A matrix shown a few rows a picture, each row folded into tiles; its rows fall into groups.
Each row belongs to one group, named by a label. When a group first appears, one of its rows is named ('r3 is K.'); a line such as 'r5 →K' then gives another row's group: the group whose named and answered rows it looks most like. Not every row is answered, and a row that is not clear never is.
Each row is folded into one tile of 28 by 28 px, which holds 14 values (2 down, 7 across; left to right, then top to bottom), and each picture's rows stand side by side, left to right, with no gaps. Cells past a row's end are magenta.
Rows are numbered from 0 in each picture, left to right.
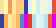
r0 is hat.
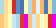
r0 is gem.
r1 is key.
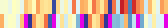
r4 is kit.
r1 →hat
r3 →hat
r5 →kit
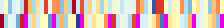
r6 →gem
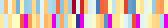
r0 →key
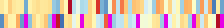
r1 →hat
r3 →gem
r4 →kit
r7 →key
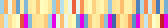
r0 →key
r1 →hat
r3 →hat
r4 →hat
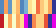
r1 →hat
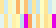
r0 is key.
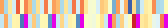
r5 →gem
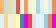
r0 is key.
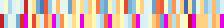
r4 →gem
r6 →key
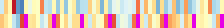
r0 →gem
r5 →key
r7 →gem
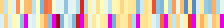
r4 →hat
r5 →gem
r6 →key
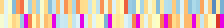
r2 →kit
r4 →gem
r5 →key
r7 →key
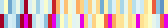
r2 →kit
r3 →key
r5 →gem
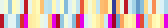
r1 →gem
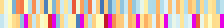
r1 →key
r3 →key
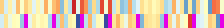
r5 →hat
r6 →key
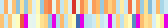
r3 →kit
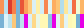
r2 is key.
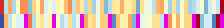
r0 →kit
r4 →hat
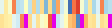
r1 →key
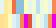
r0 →gem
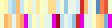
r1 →kit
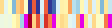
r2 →gem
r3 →key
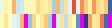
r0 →gem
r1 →hat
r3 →hat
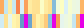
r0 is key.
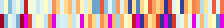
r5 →hat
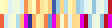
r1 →hat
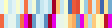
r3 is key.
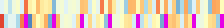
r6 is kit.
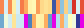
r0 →kit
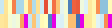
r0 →gem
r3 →gem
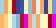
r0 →gem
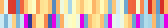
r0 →kit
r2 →kit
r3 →hat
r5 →kit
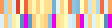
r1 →hat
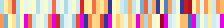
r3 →hat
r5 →key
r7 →kit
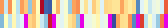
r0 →kit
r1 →gem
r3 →kit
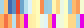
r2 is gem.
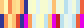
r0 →hat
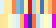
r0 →gem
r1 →kit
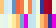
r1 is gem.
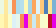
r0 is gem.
